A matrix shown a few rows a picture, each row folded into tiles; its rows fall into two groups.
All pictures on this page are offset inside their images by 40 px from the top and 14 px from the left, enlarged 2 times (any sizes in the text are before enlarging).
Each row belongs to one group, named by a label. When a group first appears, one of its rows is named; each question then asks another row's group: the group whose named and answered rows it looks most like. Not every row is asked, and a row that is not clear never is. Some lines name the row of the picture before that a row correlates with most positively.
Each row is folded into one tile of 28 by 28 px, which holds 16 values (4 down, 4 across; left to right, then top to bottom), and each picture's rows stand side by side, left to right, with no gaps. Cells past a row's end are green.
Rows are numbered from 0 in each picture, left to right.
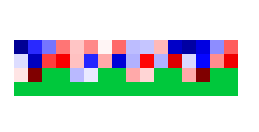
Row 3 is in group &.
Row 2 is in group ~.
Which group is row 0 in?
&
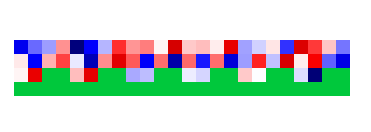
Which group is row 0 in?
&
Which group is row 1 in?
&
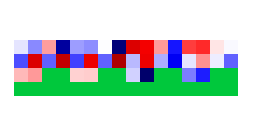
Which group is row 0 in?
~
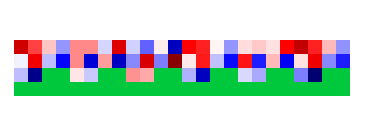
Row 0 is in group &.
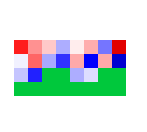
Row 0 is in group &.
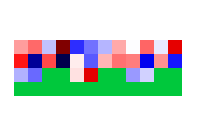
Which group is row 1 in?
&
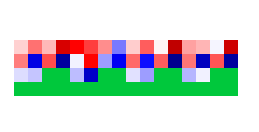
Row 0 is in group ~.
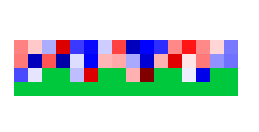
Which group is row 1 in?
&
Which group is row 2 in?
&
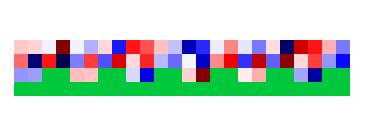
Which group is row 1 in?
~
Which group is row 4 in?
~
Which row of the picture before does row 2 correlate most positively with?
3
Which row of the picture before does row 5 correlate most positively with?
3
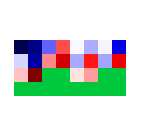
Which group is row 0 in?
&
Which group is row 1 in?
~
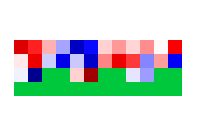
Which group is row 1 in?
&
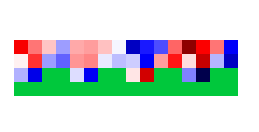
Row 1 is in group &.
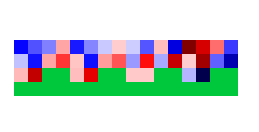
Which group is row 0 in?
&
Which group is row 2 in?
~
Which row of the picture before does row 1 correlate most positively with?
2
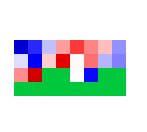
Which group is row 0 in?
&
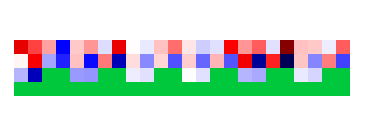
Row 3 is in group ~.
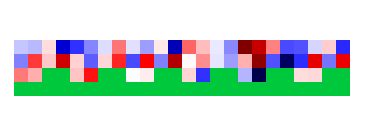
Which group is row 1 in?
&
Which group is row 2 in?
~
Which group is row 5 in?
~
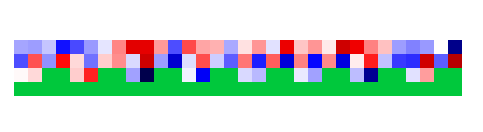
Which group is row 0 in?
~
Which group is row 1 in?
&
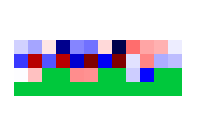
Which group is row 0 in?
~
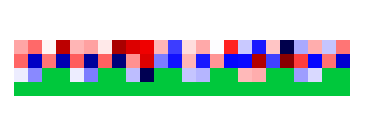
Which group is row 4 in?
~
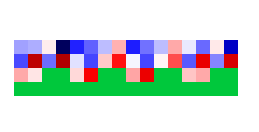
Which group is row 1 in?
&
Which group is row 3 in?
~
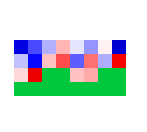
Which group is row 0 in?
&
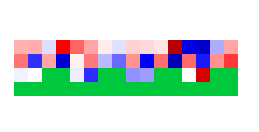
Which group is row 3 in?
&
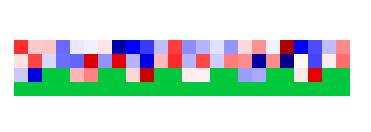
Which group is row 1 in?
~
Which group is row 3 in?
~
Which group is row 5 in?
&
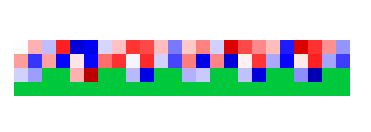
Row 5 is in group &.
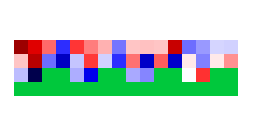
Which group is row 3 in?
&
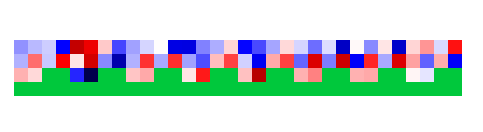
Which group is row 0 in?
~
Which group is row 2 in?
~
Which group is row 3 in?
&
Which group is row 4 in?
&
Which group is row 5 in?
~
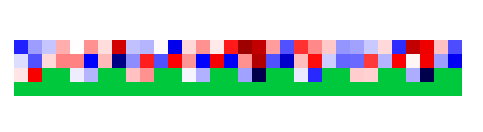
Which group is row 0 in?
&
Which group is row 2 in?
~
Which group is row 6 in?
~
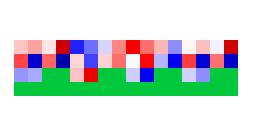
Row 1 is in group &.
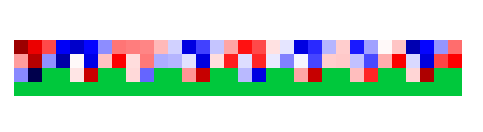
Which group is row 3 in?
&
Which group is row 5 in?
&
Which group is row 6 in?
&
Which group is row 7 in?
&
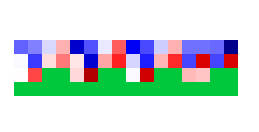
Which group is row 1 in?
&
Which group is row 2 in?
&
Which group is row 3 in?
~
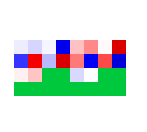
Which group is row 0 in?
~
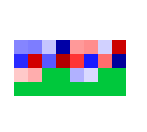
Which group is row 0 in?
~
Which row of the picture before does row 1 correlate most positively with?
1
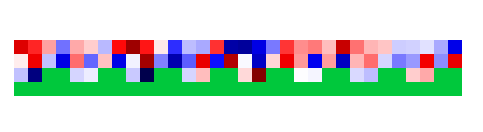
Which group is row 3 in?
~
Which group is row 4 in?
&
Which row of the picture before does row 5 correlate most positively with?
1
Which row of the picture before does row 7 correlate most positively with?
0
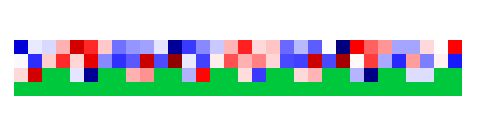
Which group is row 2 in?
~
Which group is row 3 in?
&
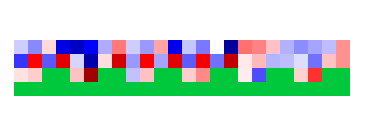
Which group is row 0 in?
~
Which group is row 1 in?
&
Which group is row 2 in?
~
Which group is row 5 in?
&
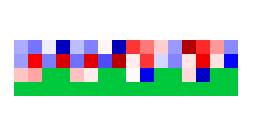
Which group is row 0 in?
~
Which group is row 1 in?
~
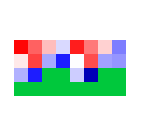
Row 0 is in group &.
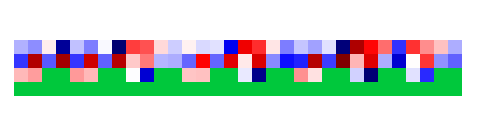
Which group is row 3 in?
~
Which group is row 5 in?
~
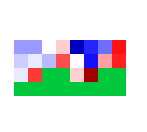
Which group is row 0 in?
&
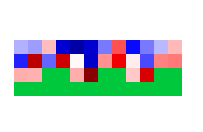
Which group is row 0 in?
~
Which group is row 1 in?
&
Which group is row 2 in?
&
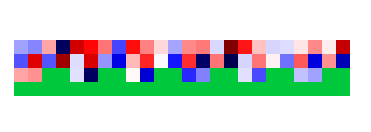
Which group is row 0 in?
~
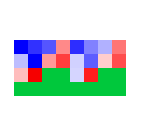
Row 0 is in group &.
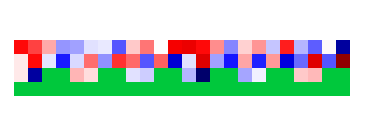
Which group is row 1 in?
~
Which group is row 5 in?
~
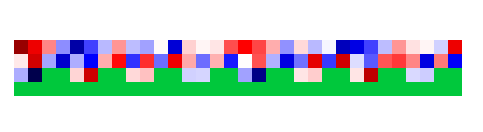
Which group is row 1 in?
&
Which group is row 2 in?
~
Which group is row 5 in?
~
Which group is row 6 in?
&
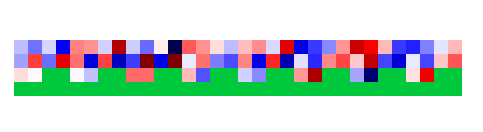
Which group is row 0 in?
~
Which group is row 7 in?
&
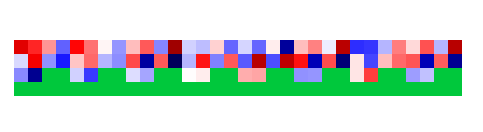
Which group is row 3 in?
~
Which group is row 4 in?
~
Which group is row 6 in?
&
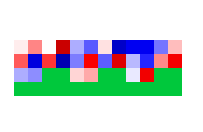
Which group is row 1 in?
~
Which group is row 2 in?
&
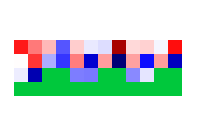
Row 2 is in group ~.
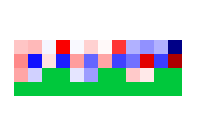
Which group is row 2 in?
~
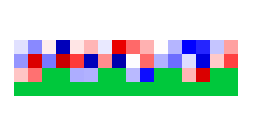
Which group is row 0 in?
~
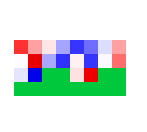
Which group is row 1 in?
&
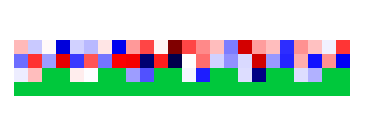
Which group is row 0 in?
~
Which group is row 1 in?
~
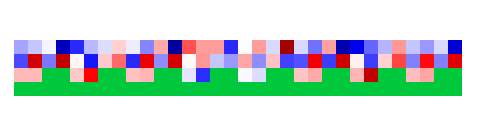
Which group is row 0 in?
~
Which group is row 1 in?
&
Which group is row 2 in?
~
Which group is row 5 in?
~
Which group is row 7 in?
~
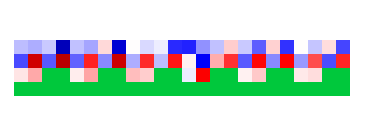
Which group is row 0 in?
~
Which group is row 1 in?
~
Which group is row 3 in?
&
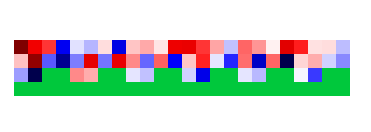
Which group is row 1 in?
~
